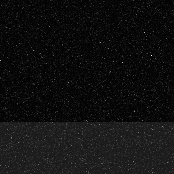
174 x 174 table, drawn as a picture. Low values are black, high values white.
The values are skewed, with a long tail toward high values. There are no regular stripes. A horizontal seam about 70% of the way down splits the table, and the bottom part is higher.
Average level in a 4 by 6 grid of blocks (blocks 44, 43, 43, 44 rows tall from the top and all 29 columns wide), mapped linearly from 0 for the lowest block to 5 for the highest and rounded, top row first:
000000 | 000000 | 111111 | 555555
